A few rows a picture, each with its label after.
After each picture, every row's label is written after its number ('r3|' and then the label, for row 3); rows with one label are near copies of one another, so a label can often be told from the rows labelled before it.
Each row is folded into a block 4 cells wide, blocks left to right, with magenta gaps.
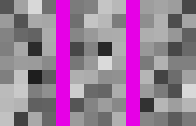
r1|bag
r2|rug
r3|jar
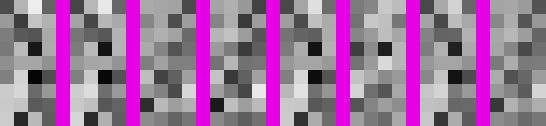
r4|bag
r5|bag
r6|jar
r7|jar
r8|bag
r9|rug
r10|bag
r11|jar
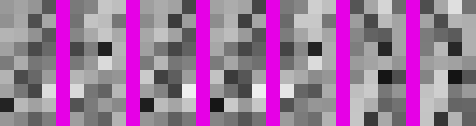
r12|jar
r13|rug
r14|jar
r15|jar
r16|rug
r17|bag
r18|bag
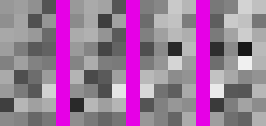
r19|jar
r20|jar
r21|rug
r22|rug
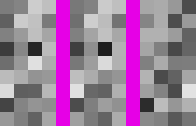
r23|rug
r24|rug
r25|jar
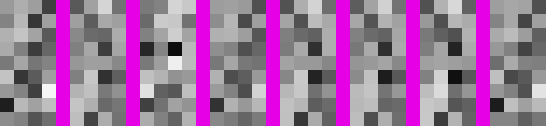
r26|jar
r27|bag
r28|rug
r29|jar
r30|bag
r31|bag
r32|bag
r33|jar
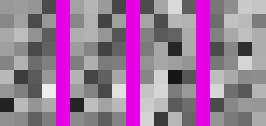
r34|jar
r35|jar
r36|bag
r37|rug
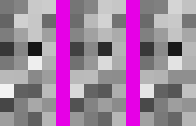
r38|rug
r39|rug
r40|rug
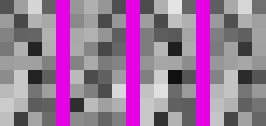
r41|bag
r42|jar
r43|bag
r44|bag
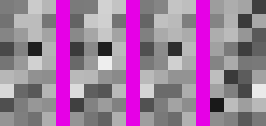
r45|rug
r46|rug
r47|rug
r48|jar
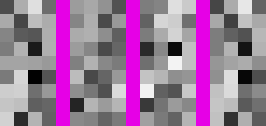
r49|bag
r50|jar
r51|rug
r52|bag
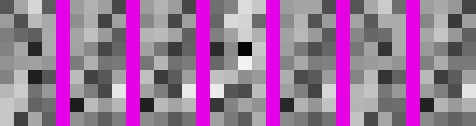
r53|bag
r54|jar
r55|jar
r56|rug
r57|jar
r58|bag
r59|jar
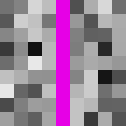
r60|rug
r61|bag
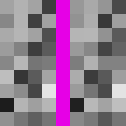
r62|jar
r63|jar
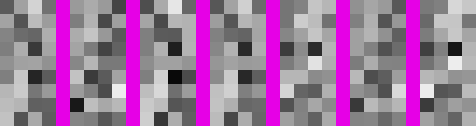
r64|bag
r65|jar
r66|bag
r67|bag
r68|rug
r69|jar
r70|rug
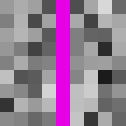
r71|jar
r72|bag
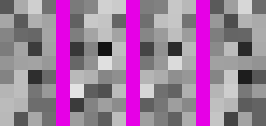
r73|bag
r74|rug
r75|rug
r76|bag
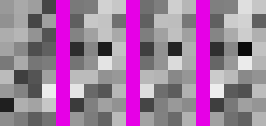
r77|jar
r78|rug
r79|rug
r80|rug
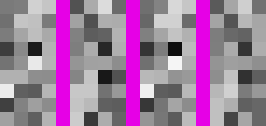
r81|rug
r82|bag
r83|rug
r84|bag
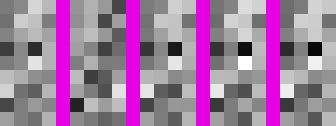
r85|rug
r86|jar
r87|rug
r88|rug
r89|rug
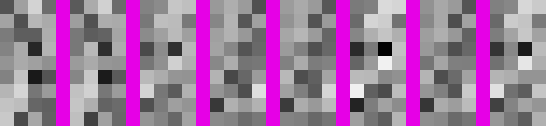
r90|bag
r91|bag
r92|rug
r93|jar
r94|jar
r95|rug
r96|jar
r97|rug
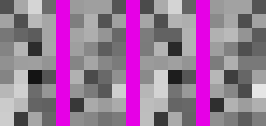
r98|bag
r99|jar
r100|bag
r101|jar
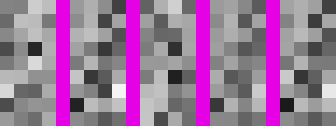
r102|rug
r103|jar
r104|bag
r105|jar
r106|jar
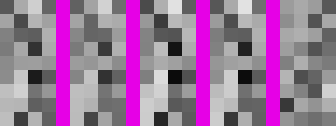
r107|bag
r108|bag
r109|bag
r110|bag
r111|jar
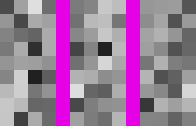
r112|bag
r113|rug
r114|jar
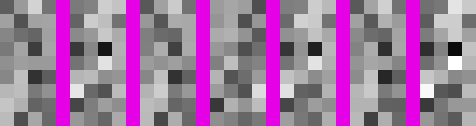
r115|bag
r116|rug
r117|bag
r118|jar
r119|rug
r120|bag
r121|rug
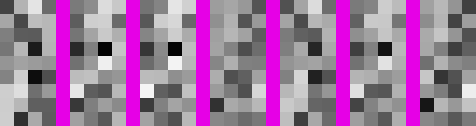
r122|bag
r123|rug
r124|rug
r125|jar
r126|bag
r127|rug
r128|jar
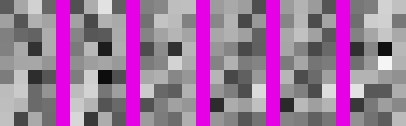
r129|bag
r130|bag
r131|rug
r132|jar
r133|jar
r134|rug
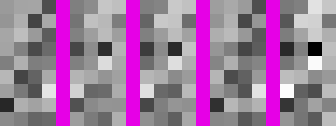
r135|jar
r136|rug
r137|rug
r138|jar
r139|rug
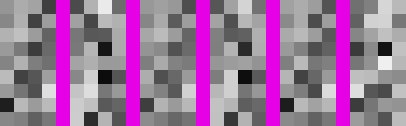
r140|jar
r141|bag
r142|jar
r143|bag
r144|jar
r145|rug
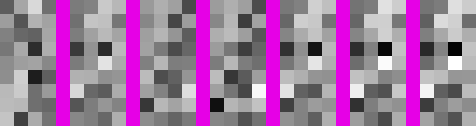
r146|bag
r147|rug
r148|jar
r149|jar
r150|rug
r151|rug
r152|rug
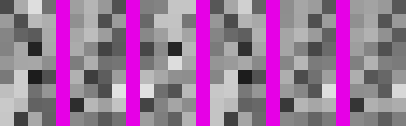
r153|bag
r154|jar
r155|rug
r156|bag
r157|jar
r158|jar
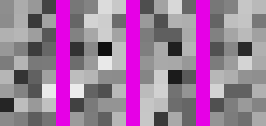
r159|jar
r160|rug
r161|bag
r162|rug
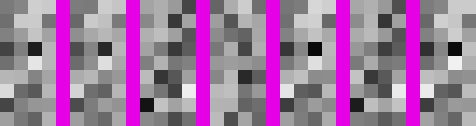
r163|rug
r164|rug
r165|jar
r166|bag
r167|rug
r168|jar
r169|rug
